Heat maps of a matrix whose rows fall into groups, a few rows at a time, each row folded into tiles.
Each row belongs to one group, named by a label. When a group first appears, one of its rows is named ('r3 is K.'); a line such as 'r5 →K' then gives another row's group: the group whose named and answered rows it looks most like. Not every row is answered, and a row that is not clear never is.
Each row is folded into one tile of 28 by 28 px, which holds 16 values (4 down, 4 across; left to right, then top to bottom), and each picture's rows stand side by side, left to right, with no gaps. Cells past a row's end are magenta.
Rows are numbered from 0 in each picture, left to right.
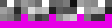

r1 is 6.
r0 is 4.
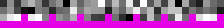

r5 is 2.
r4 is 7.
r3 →6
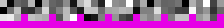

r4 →6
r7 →4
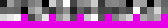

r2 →4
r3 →4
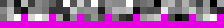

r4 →6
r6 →7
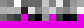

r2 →7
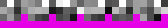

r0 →4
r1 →6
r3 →6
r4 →4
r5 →7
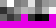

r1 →7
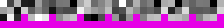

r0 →2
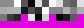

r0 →6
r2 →7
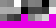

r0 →6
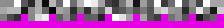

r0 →6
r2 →4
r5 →7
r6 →4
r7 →4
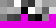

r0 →6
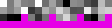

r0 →7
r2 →2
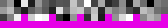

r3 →2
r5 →2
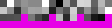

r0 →4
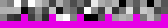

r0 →6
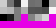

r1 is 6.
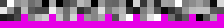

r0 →4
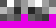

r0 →4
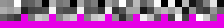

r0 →6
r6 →2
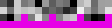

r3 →7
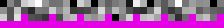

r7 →4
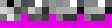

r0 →2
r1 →4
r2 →6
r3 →6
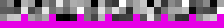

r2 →7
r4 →4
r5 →2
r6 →6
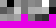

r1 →6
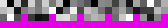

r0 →2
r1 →7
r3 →2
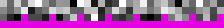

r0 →7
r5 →7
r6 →2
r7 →2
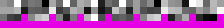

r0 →6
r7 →7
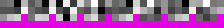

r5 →4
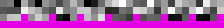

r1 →2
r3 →2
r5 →4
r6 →4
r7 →4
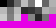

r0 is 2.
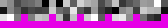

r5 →6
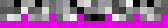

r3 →7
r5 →2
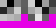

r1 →2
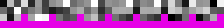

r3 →4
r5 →6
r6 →7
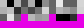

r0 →2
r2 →7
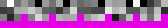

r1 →2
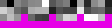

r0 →2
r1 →6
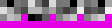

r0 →2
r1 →7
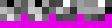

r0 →2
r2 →4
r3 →6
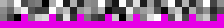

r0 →7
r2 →2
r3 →6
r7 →4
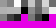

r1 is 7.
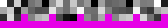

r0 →2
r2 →7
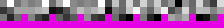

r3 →6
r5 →7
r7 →7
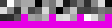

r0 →4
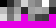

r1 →6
